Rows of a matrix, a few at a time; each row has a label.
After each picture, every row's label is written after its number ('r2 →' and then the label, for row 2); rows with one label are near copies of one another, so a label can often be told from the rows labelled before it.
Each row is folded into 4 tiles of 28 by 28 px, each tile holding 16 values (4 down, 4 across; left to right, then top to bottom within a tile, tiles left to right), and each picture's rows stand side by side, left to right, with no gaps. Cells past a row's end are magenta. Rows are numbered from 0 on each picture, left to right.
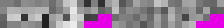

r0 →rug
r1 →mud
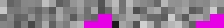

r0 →mud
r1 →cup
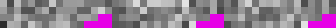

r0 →cup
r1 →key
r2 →key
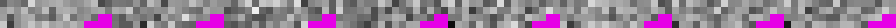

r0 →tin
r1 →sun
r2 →key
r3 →mud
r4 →cup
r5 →tin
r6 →cup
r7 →cup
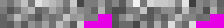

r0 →key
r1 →key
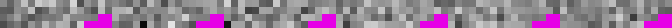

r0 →key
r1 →sun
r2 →cup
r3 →tin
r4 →tin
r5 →mud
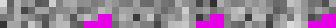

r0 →cup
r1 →rug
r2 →rug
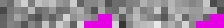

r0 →key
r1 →tin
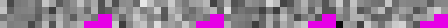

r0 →mud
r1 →tin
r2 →mud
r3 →cup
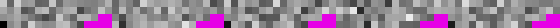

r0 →cup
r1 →tin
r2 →cup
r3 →sun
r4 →cup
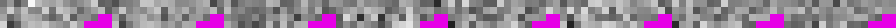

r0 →tin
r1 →tin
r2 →mud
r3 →rug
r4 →cup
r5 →tin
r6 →cup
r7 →sun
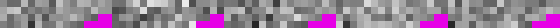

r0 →sun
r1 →key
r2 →sun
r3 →tin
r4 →cup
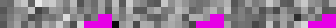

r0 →key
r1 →cup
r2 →mud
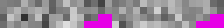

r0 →rug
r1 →tin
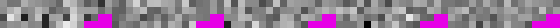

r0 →rug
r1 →key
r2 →cup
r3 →sun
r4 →sun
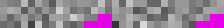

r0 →sun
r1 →cup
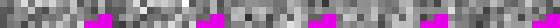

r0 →key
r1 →key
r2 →rug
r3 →rug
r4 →mud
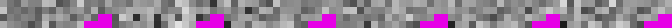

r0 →mud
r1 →rug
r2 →cup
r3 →sun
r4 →cup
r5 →cup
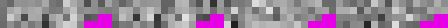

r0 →rug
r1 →rug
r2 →tin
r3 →sun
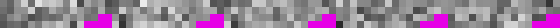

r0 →key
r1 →tin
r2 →tin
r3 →cup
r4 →rug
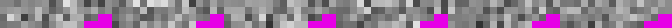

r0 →rug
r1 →key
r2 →rug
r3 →key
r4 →mud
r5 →sun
